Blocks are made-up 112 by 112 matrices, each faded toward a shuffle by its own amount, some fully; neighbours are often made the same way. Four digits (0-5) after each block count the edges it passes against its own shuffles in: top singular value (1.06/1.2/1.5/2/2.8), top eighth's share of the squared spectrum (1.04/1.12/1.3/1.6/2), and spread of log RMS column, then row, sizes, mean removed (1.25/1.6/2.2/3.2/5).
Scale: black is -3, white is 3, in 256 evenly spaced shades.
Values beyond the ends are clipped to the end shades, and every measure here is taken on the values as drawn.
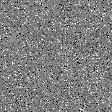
3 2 1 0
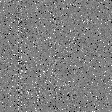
3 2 1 0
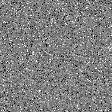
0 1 0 2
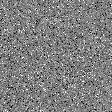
0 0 0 0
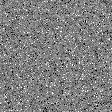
0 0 0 0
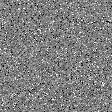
0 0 0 0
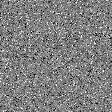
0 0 0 2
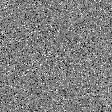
0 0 0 1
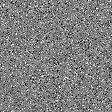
0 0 0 0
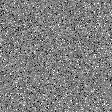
0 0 0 0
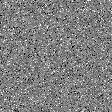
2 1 0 0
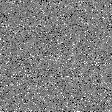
1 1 0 1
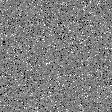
0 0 0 0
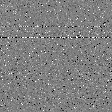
3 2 0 2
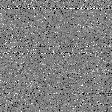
2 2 0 2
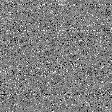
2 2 0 2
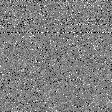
2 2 0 2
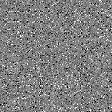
4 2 1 2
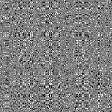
5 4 3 3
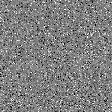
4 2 1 1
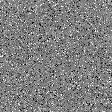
2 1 0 0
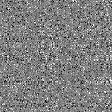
4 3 1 2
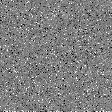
3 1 0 1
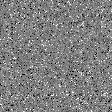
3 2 0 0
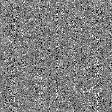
1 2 3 0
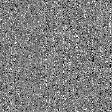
1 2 3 0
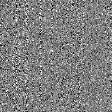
1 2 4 0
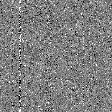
2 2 3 0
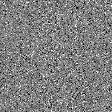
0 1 2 0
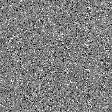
0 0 2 0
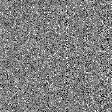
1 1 3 0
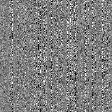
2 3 4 0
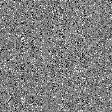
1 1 3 0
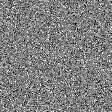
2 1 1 0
